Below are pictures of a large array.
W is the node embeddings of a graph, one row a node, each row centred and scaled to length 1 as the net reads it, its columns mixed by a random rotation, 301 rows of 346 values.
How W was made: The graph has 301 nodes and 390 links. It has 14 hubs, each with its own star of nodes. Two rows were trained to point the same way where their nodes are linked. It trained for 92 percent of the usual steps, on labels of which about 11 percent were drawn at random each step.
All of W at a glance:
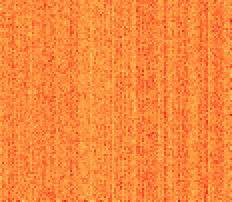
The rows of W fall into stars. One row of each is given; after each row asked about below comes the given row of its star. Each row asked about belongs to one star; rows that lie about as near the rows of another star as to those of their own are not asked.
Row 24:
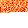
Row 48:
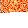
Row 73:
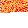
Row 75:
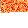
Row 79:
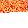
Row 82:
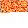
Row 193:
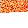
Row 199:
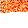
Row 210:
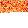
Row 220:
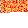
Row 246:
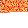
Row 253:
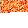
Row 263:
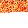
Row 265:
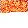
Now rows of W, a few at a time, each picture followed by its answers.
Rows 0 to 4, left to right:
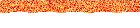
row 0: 199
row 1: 79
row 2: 210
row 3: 73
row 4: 246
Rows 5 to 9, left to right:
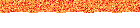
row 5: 263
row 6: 265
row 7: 220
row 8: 253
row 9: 48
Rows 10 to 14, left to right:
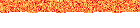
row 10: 263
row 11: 193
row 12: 82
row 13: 24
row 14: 82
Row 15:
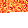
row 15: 220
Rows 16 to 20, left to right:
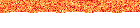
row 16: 265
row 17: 246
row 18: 199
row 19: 75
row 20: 265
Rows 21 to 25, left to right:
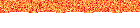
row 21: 263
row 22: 48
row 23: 79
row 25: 79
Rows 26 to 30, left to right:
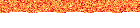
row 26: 199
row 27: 82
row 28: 73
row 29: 193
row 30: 246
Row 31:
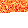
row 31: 73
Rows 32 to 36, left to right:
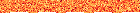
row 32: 220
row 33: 73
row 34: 73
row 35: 246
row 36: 82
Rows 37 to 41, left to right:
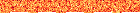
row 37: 246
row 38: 246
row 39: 75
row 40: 24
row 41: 75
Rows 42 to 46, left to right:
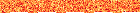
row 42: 82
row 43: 246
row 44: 24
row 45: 79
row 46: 79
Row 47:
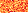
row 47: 263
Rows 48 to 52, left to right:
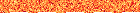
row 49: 199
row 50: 75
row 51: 199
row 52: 75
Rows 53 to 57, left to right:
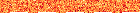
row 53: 210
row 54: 253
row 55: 75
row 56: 193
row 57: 253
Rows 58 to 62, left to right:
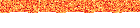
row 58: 24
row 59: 48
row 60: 82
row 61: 82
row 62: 79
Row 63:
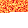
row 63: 193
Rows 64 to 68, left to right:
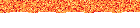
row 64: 253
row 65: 246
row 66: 246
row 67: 253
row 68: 220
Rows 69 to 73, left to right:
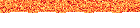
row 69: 199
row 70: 220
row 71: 24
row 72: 265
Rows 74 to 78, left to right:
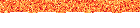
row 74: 75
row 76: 246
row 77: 75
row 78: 24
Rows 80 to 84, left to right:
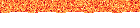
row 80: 220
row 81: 246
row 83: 263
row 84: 48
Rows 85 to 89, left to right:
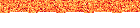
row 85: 210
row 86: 75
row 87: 82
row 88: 199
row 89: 24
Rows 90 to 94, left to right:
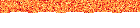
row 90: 73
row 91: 220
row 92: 73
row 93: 48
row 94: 253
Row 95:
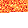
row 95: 82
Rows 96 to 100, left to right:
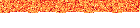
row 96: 253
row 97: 24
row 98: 48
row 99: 246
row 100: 24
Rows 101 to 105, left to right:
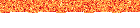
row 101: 265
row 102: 246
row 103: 24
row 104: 82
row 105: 75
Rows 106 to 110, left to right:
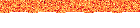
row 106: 263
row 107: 220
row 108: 48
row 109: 24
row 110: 265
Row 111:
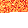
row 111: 193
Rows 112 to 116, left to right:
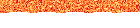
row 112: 220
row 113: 75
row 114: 79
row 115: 220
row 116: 79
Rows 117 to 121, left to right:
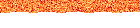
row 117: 79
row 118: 24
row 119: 73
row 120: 246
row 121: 199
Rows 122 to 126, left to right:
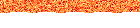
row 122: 193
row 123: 75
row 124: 73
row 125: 265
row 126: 73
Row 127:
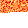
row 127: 48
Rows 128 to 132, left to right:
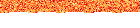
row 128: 263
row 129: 265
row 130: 75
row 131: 73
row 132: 199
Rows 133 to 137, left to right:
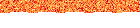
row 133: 82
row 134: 246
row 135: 210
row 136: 82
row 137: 246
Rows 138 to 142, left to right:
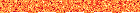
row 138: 263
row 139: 246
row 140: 24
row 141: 24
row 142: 265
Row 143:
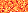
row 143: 265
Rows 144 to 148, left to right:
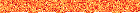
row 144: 24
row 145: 210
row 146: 24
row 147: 265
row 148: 75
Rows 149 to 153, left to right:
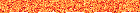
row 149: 82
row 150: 210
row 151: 199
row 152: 263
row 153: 82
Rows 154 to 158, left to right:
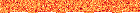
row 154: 210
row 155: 24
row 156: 79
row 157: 263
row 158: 220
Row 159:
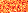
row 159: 199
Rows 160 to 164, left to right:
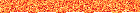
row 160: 253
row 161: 220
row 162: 253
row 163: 210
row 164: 79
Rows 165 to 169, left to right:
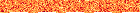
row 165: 199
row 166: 263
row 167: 263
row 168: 73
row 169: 193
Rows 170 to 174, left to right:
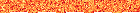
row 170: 79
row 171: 210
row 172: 79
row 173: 253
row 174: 75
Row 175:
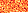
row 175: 210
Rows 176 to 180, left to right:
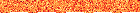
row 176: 220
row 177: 193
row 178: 199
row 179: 79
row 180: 48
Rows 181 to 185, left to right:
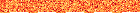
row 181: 199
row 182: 265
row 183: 220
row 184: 265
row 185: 253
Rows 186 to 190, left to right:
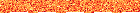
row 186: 24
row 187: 263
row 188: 220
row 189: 210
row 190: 263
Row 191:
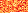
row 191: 263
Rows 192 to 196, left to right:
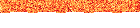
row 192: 48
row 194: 199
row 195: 82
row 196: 48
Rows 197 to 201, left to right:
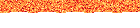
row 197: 73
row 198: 73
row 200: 199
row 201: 48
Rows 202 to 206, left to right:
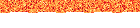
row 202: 265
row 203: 79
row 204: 210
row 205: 199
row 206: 79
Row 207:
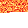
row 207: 75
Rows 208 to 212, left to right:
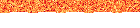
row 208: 193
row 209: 220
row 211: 210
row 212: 75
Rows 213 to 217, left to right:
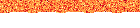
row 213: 82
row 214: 24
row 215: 199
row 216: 210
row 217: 193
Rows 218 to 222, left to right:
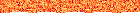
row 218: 210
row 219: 79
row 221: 265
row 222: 24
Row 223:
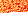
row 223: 24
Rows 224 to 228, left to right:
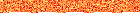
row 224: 82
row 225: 199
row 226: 75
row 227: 193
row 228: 73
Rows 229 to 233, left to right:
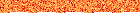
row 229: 199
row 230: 193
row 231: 210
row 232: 75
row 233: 48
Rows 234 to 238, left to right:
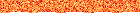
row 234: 265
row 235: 75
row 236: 246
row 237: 48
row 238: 82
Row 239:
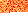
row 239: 253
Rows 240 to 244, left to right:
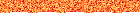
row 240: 246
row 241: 82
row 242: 263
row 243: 24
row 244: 253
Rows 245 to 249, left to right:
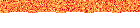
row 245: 75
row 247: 193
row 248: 253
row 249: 75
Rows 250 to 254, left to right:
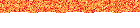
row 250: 253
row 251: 73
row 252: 79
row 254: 265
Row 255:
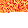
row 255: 75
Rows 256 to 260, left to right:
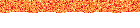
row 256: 79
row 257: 79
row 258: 82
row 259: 193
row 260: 263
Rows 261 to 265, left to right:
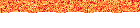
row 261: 75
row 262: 263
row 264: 82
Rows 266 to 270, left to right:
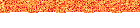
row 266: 82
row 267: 24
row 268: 199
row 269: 82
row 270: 193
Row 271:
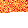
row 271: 48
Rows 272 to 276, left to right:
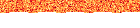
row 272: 73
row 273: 48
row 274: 246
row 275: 265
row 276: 75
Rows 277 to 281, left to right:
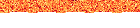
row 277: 79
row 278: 79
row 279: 220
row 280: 265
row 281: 265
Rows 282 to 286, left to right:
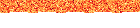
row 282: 210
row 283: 210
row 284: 220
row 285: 79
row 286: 193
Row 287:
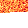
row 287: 48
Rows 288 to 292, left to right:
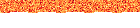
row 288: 253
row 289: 24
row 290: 220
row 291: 48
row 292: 193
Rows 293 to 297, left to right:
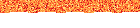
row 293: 220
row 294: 210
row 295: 193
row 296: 210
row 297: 253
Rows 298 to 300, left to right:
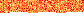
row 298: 210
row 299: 24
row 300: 24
